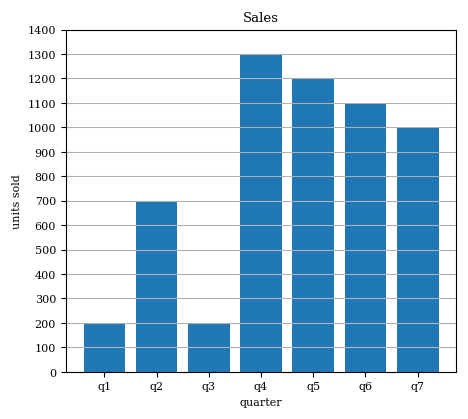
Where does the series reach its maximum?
q4
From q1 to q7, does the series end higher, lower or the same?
higher
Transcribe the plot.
Title: Sales
x-axis: quarter, ticks q1 q2 q3 q4 q5 q6 q7
y-axis: units sold, ticks 0 100 200 300 400 500 600 700 800 900 1000 1100 1200 1300 1400
Values:
200 700 200 1300 1200 1100 1000
